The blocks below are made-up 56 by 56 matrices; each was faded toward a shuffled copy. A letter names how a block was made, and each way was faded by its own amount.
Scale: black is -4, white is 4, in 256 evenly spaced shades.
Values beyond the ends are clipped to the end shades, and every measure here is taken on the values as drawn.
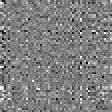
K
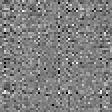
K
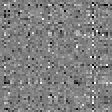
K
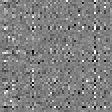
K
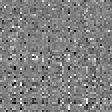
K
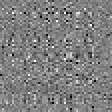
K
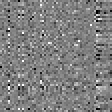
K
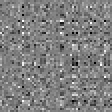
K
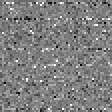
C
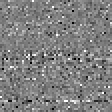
C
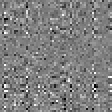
K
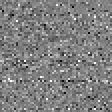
C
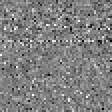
C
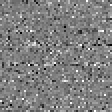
C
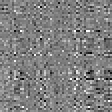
K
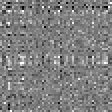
K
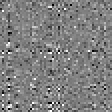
K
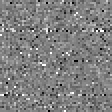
C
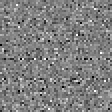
C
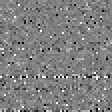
C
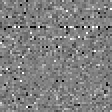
C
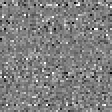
C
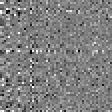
K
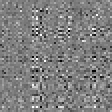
K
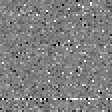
C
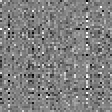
K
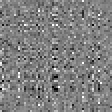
K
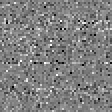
C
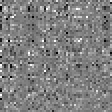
K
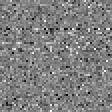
C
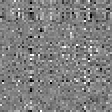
K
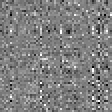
K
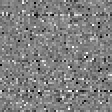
C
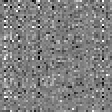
K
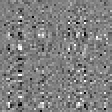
K
